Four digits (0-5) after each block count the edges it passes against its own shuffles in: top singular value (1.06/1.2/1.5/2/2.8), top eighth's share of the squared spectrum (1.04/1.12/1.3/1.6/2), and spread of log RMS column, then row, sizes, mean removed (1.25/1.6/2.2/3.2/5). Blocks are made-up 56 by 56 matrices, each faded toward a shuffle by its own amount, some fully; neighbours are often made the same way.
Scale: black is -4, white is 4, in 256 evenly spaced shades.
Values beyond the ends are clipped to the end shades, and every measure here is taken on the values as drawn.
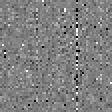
4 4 2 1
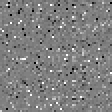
2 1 0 0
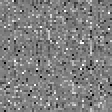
3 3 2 0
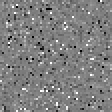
1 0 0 0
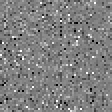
2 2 1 1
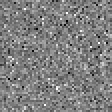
0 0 0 0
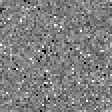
1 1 0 0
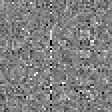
4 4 2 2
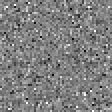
0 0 0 0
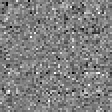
3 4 2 2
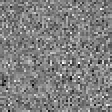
3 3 1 1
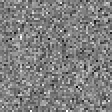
2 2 0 0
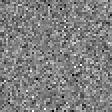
0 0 0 0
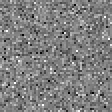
0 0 0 0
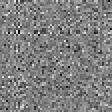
4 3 2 2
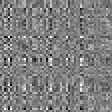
5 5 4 3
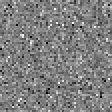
1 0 0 0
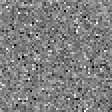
1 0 0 0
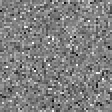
0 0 0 0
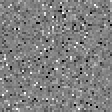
2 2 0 0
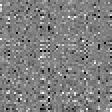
4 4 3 2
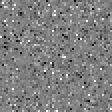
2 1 0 0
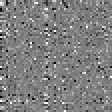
4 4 2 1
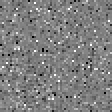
1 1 0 0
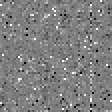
3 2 0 0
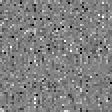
3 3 1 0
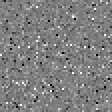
0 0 0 0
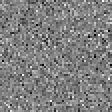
3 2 0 1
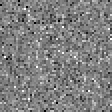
2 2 0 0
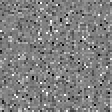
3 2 0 0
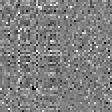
4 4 2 2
